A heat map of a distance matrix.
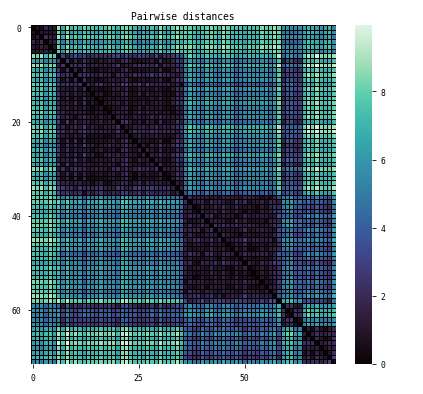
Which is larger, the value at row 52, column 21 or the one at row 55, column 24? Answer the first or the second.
the first
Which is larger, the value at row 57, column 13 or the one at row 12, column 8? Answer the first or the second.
the first
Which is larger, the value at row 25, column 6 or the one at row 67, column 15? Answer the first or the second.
the second
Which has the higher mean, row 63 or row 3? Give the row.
3
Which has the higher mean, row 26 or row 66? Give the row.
66
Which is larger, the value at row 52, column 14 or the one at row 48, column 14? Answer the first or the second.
the first
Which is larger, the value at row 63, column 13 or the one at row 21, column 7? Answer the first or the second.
the first
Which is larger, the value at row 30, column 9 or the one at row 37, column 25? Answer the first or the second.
the second
